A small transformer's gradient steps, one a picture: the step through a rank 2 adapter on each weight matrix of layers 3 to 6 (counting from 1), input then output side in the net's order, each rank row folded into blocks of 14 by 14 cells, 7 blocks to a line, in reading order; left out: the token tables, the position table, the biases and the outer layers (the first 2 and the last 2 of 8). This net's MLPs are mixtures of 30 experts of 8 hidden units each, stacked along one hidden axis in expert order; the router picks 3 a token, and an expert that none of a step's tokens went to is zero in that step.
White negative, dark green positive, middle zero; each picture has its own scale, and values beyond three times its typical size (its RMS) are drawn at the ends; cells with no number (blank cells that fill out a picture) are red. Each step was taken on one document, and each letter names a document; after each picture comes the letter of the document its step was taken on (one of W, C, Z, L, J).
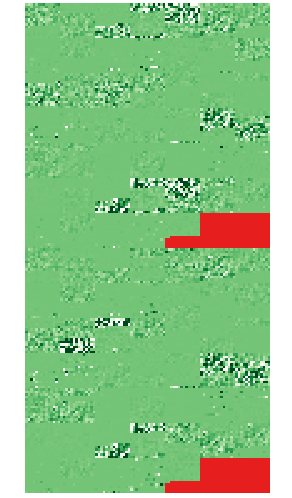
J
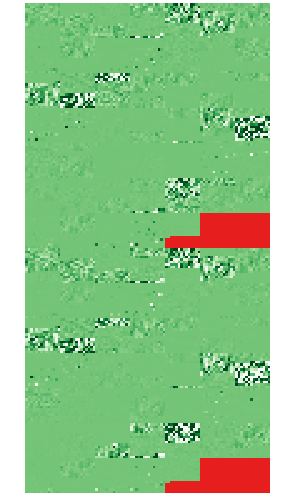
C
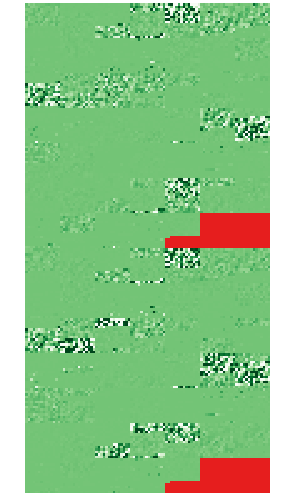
J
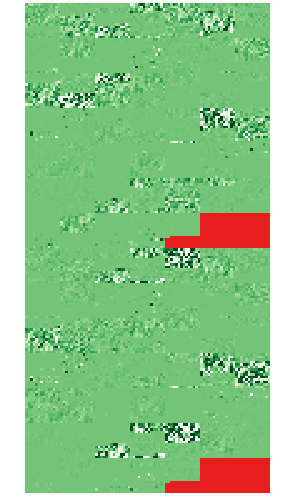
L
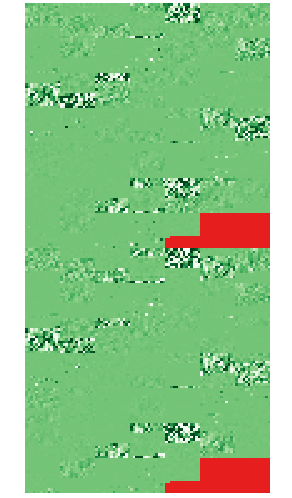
C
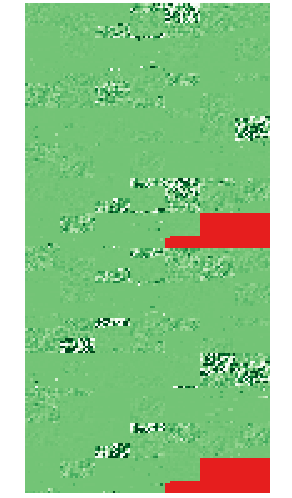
J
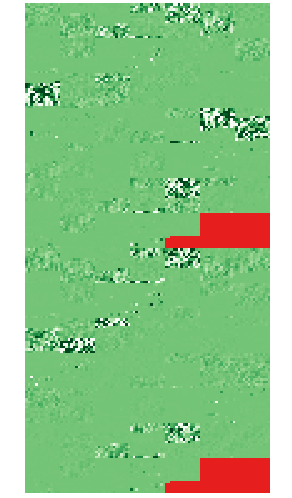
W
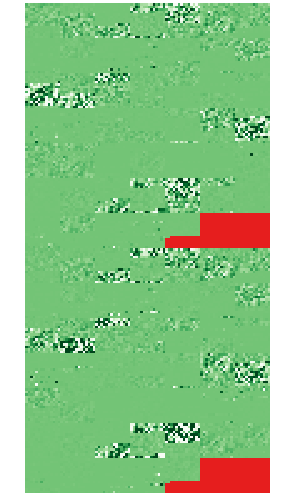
J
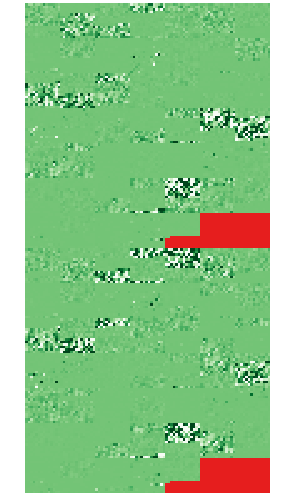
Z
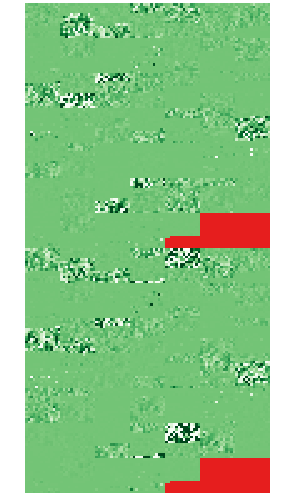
W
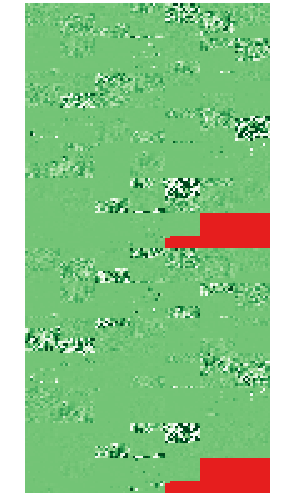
W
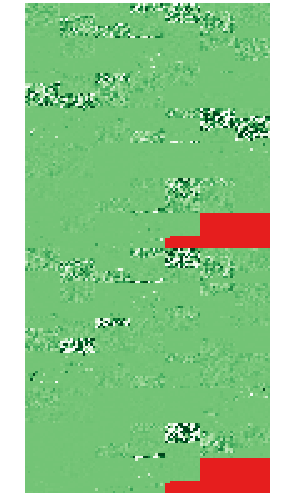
W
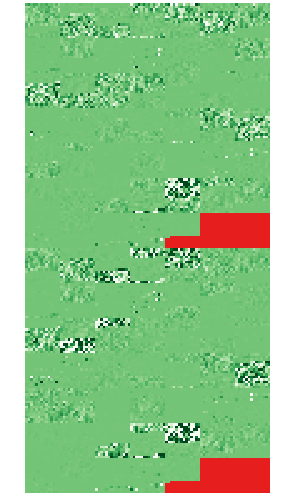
L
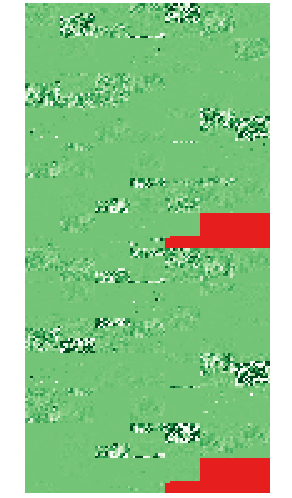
L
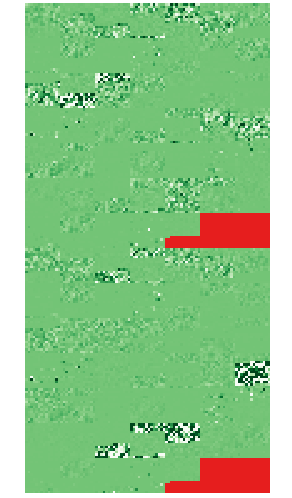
L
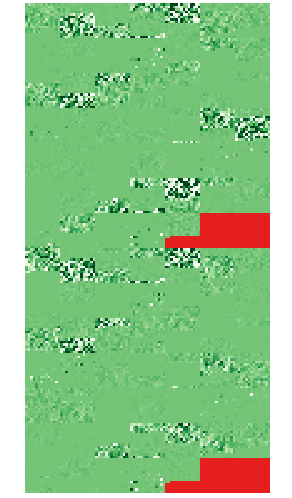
L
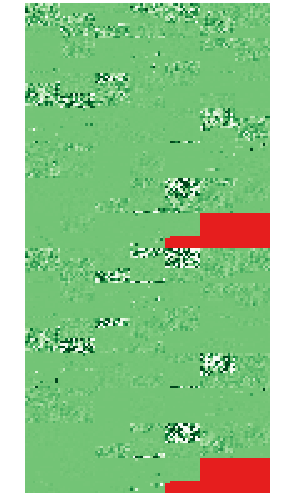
Z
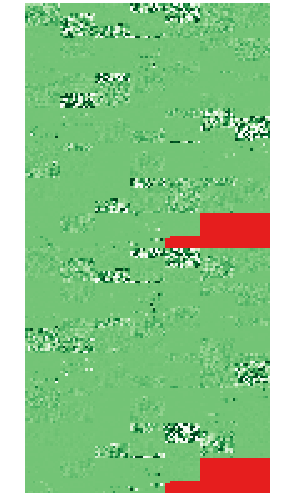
Z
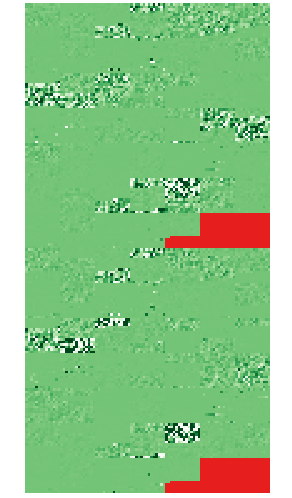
J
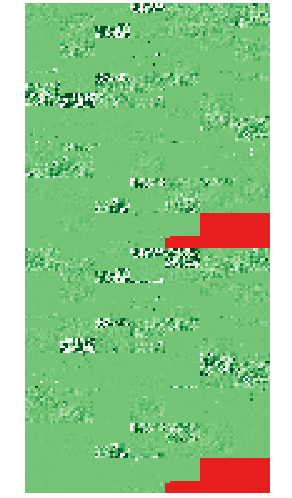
Z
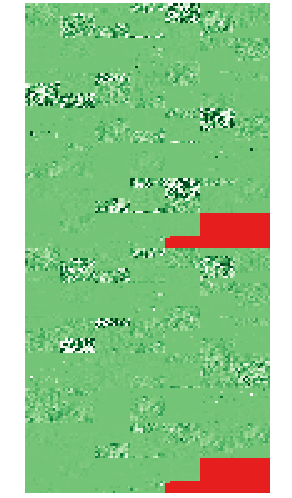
L
